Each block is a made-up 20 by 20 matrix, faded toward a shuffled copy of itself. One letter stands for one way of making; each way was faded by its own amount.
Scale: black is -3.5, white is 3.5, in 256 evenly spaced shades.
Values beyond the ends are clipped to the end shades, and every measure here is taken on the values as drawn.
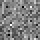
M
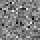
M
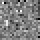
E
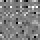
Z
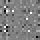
Z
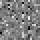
E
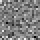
M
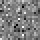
E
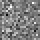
E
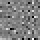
Z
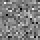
M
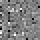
E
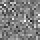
M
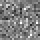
E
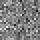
M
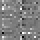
Z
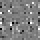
Z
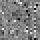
E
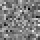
M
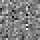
E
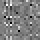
Z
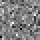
E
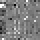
Z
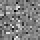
E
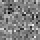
M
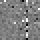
E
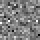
M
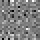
Z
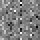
E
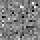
E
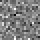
M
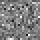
M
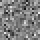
M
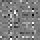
Z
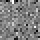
M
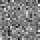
E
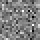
E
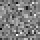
M
